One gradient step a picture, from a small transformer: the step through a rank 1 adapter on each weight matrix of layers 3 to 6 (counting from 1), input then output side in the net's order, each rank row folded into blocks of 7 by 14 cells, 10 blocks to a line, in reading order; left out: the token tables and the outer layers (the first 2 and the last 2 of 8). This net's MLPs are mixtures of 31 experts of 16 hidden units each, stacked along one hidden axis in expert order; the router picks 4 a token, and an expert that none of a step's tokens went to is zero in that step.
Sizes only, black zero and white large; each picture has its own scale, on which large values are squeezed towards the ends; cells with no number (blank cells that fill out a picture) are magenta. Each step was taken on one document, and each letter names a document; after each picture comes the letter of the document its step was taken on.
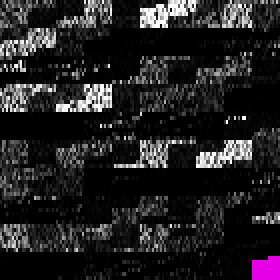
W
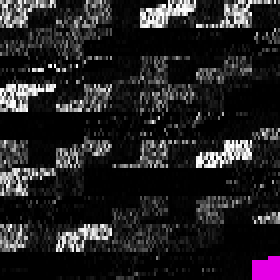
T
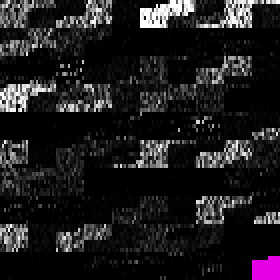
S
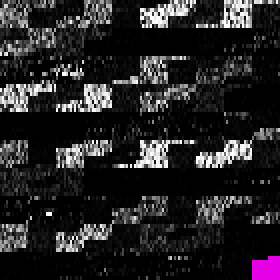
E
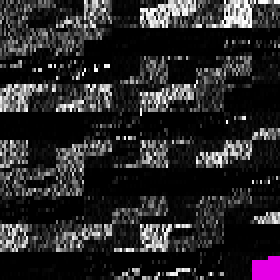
W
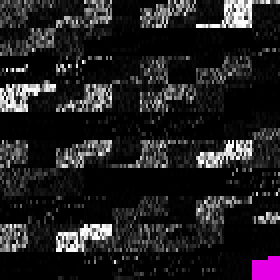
T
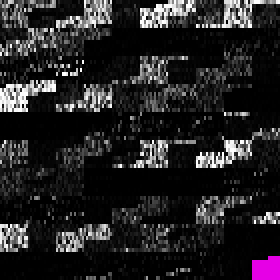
E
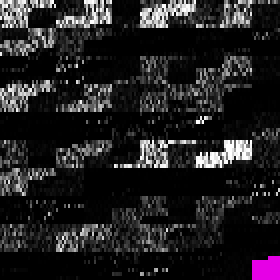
T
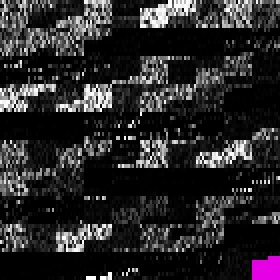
W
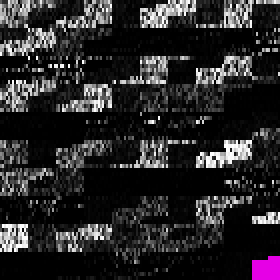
T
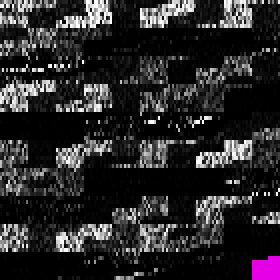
T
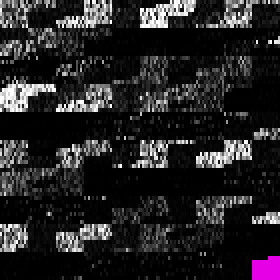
E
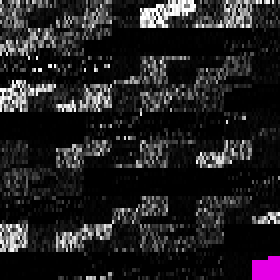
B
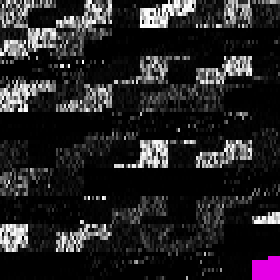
S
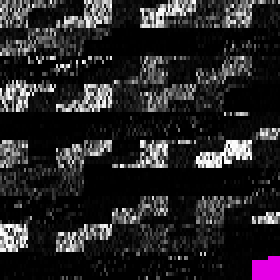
E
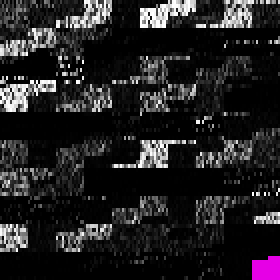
S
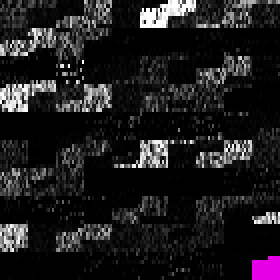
S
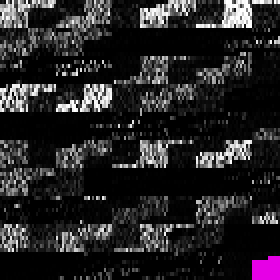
W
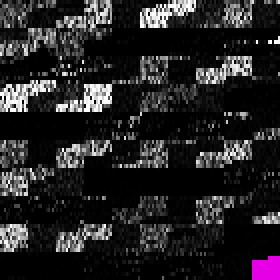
S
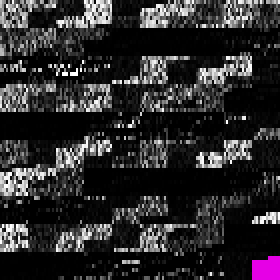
W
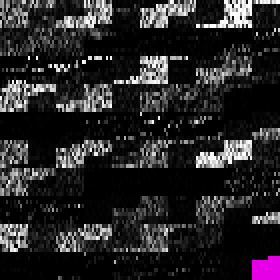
T
